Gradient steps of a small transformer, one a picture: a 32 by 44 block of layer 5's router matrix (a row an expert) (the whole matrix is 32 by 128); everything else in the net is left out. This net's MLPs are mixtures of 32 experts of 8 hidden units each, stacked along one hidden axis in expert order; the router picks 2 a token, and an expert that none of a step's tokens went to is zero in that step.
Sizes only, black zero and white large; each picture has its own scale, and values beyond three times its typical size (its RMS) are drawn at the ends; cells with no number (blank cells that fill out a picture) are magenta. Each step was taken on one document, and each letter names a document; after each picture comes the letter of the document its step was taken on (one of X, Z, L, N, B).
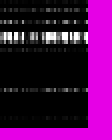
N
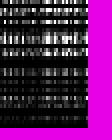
N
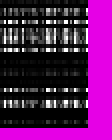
N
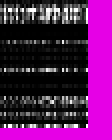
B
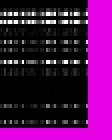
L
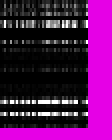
B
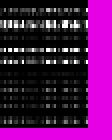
L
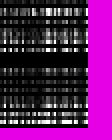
N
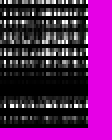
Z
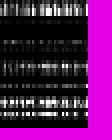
B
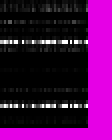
N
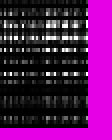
Z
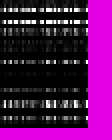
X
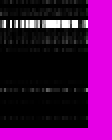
Z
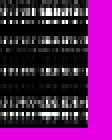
B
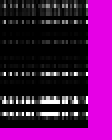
B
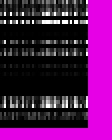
Z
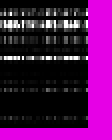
L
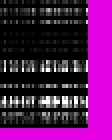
B
